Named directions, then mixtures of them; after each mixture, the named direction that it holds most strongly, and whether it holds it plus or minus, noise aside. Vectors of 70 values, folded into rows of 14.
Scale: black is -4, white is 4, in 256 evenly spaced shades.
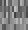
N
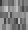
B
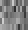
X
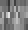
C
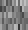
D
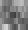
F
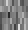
D, minus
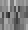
C, minus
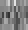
C, minus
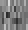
C, minus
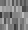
D, minus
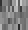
D, plus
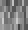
X, plus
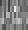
N, plus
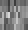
C, plus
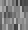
D, minus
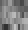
F, minus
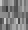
B, minus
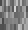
X, minus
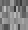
F, minus
